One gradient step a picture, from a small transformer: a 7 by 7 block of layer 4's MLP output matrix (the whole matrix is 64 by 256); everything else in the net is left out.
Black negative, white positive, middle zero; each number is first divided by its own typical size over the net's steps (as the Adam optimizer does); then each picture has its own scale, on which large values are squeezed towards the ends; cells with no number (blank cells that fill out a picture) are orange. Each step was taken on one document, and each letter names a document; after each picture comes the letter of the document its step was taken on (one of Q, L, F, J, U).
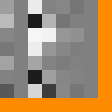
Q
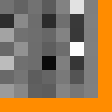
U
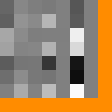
U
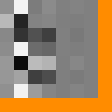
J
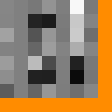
U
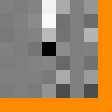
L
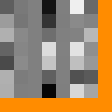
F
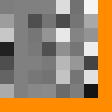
L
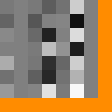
U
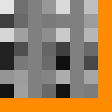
L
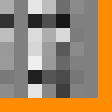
Q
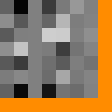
F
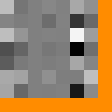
F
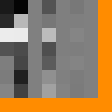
J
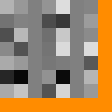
L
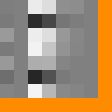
Q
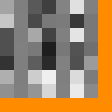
U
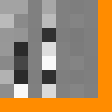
J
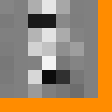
Q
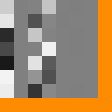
Q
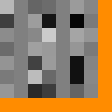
U
